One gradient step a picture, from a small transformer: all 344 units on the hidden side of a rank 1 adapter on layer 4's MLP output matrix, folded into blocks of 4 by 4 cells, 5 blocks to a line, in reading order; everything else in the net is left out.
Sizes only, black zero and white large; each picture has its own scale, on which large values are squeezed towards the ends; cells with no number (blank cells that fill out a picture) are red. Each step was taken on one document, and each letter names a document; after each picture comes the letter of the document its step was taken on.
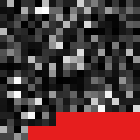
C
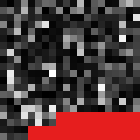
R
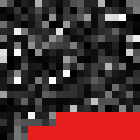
C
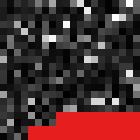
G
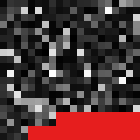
R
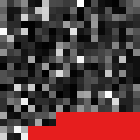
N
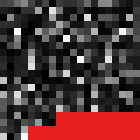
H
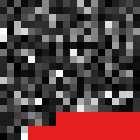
N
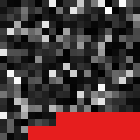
R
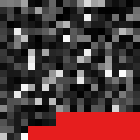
H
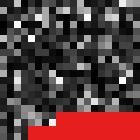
G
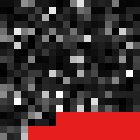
H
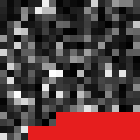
N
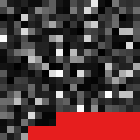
N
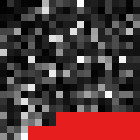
N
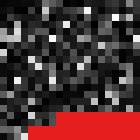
G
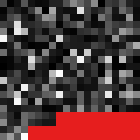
H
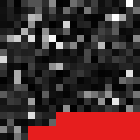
G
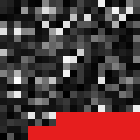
C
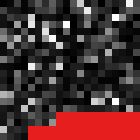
G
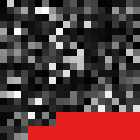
C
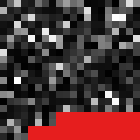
G
